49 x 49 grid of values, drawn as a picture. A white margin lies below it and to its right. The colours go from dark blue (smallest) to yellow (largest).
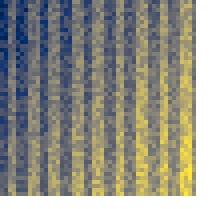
The histogram is bell-shaped. Values rise toward the bottom right. The bottom right is the ninth with the highest average. Stripes running up and down repeat 9 times from left to right. The top left is the ninth with the lowest average.
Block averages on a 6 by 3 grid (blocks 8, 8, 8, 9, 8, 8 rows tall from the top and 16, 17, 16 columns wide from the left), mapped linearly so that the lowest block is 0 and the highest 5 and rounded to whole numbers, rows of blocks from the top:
013
023
124
134
235
245
